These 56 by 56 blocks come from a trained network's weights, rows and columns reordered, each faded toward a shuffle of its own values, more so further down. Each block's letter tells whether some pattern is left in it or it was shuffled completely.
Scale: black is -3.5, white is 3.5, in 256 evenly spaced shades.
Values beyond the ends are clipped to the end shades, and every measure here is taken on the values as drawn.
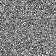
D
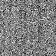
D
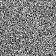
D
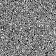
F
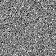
F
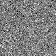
F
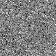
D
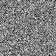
D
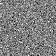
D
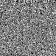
D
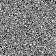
F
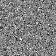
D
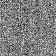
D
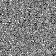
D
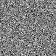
F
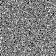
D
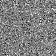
F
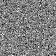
F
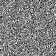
F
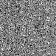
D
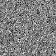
D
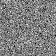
F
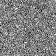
F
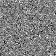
F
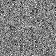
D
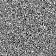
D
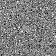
F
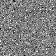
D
